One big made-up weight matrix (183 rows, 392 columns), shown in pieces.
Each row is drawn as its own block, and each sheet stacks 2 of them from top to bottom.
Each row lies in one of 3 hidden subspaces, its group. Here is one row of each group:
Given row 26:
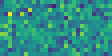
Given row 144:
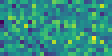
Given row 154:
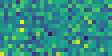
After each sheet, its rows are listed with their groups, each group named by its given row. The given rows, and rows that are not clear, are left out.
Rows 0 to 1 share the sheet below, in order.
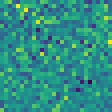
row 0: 26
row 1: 154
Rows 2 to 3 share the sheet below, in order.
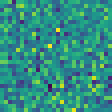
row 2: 26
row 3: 26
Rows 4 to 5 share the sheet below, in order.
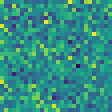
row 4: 144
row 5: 144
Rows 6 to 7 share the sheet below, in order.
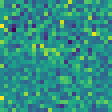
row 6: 144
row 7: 154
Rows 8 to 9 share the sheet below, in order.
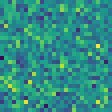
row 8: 26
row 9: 26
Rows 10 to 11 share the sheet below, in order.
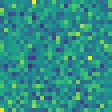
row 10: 154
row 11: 154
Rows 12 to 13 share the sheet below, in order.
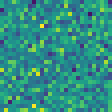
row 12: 154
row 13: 26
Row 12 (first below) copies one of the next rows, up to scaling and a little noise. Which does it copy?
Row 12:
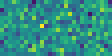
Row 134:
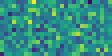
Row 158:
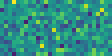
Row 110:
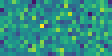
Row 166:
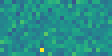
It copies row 110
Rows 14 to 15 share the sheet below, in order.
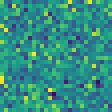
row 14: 144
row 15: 144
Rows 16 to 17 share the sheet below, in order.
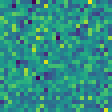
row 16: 154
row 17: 26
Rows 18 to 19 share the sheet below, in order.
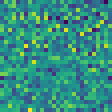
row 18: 26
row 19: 144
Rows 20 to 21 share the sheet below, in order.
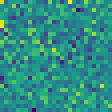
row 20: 144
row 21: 144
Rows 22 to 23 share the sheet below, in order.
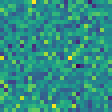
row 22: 154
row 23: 144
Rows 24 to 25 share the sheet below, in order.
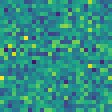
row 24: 154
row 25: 144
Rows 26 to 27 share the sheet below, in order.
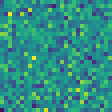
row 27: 154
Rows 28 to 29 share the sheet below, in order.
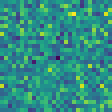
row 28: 26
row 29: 144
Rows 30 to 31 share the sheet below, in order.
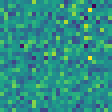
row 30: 154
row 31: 154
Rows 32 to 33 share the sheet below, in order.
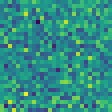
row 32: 26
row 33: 154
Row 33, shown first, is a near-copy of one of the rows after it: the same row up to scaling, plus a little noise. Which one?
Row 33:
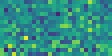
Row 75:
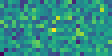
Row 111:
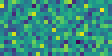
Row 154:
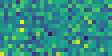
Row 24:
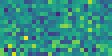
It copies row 24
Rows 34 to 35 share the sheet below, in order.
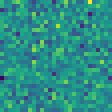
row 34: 154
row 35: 144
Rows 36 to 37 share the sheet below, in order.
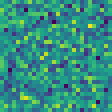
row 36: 26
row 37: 26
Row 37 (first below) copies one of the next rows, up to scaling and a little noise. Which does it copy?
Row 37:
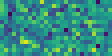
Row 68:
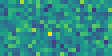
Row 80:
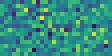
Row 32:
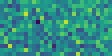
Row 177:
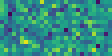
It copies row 177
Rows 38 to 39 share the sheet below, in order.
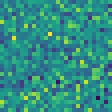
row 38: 144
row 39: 26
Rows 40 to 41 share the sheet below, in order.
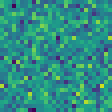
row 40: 154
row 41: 144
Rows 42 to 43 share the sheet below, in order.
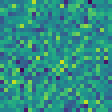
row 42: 154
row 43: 26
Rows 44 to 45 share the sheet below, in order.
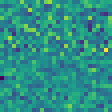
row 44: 26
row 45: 144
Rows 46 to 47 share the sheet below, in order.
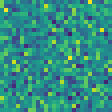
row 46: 26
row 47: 144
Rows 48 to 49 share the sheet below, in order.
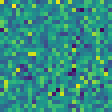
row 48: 144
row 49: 26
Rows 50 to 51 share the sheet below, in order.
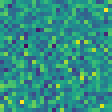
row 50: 26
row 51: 154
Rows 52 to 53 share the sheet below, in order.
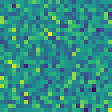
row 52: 144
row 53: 26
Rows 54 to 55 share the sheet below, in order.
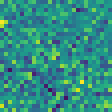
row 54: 144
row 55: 154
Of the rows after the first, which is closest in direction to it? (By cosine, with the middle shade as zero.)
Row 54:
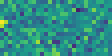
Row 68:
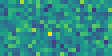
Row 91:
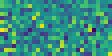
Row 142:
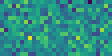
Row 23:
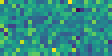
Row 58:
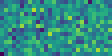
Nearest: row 23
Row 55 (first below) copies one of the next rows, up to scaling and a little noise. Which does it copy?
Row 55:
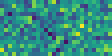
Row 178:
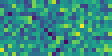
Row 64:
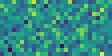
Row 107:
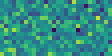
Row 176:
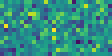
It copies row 178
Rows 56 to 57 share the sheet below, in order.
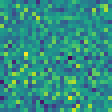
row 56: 26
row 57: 144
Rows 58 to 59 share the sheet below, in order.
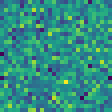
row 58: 154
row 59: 144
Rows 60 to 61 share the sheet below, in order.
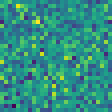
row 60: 26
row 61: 154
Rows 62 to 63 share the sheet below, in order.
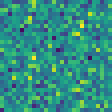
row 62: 154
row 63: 154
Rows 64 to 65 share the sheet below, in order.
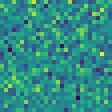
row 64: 154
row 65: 26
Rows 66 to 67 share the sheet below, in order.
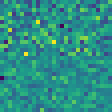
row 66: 26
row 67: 144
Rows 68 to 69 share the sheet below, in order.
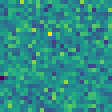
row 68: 26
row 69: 144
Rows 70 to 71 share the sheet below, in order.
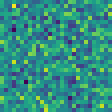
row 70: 144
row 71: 144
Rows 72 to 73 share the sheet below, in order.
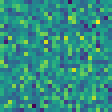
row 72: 26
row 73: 26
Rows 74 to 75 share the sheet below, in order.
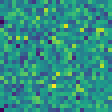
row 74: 144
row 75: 154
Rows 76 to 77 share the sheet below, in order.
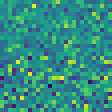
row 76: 144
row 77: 26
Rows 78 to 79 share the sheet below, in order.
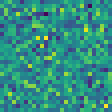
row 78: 26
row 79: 26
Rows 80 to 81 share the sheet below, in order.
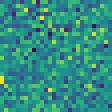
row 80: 26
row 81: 144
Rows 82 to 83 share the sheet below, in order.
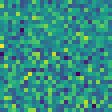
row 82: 154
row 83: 154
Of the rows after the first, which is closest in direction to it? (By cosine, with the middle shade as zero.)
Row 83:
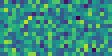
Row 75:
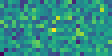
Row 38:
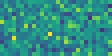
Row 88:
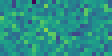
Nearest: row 88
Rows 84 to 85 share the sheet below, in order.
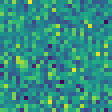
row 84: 26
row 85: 26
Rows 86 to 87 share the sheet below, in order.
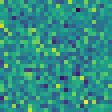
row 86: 144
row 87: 154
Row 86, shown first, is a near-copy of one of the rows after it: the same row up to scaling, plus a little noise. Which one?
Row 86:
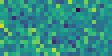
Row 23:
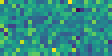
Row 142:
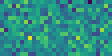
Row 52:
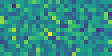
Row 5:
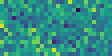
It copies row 5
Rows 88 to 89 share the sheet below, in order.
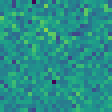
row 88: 154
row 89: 144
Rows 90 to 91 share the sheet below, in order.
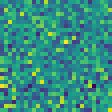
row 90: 154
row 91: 26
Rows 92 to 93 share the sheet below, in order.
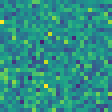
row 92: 144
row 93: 154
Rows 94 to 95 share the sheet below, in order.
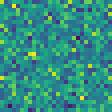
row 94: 144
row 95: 144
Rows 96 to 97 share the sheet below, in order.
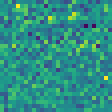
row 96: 26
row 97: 26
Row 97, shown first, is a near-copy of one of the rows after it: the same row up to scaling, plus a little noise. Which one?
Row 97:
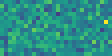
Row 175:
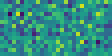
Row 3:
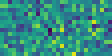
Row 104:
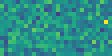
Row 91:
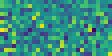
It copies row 104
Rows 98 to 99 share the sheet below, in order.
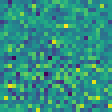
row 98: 144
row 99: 26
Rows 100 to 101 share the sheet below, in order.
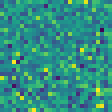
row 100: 26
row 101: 144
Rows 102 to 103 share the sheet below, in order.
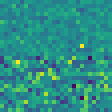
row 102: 144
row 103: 26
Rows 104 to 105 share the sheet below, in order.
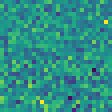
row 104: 26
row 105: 144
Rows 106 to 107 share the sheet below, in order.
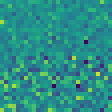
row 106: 144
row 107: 154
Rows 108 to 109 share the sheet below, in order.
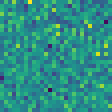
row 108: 26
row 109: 144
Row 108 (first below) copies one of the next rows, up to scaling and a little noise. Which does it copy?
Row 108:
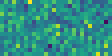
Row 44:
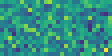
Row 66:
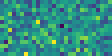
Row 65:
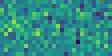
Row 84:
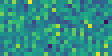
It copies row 84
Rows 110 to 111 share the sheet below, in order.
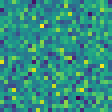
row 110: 154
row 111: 154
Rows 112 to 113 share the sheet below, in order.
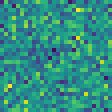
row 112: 144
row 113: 26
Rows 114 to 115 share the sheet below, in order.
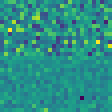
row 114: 26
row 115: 26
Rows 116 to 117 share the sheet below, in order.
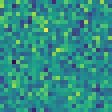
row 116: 154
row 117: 144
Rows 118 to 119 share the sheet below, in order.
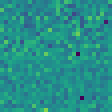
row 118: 26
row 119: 26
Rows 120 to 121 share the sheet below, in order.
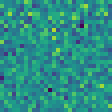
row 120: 154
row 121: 144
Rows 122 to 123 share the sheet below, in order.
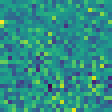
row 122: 144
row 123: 26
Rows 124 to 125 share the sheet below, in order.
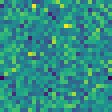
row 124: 144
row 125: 144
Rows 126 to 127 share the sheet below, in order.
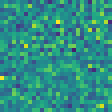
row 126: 26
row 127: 144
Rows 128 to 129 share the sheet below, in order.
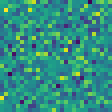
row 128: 154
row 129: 154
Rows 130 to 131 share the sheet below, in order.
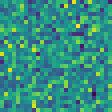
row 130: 154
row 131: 26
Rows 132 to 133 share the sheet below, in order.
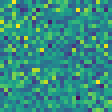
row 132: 26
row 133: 26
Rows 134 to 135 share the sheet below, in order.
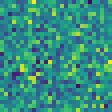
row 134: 154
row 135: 26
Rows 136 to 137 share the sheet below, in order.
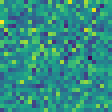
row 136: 144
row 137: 154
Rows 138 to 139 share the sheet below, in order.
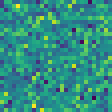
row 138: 26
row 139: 26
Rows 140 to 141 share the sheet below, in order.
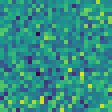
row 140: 26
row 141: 154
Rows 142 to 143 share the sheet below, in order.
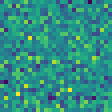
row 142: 144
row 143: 26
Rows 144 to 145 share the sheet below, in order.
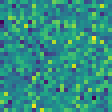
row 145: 26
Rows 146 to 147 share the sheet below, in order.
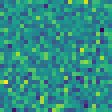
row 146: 26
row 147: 154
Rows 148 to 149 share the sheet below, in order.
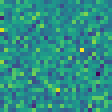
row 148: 26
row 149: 26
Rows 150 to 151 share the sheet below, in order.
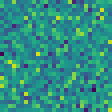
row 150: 154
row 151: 26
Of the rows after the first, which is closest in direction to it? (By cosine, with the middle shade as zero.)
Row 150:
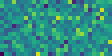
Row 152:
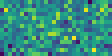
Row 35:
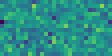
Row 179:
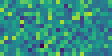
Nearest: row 152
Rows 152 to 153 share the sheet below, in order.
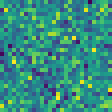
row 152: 154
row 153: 154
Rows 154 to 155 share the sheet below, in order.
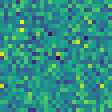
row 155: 144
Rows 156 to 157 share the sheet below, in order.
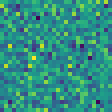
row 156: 26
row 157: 154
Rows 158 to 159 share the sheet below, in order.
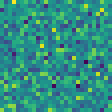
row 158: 154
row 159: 154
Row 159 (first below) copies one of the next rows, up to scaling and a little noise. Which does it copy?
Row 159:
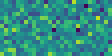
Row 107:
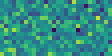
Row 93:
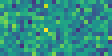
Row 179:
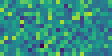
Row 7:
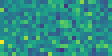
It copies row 107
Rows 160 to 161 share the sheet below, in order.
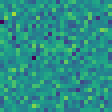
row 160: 144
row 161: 154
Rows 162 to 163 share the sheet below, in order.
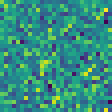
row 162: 26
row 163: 26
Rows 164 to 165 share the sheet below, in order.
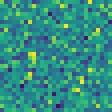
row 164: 144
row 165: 154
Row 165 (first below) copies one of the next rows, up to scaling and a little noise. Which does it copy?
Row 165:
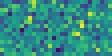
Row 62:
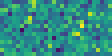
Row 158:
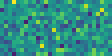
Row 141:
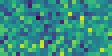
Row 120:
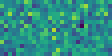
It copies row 62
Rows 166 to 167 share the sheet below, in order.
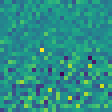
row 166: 154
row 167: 154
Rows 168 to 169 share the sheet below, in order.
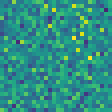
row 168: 26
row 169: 154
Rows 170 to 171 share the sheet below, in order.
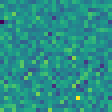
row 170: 144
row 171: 154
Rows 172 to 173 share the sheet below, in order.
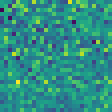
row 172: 26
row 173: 26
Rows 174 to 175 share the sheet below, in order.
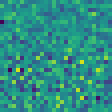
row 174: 144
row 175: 26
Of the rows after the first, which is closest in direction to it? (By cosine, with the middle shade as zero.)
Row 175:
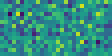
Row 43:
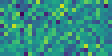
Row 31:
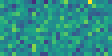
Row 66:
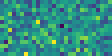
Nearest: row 43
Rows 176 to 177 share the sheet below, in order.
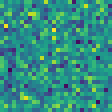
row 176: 154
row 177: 26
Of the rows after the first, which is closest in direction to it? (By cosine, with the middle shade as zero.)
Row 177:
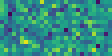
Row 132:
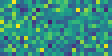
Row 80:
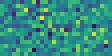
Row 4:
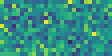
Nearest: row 80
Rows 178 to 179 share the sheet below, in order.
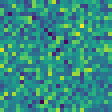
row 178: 154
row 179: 154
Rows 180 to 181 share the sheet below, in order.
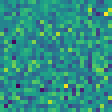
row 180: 26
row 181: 26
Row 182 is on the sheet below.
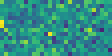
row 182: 144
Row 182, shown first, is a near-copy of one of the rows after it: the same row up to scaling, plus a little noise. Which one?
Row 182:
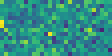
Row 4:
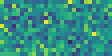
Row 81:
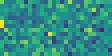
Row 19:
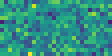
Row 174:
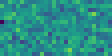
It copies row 81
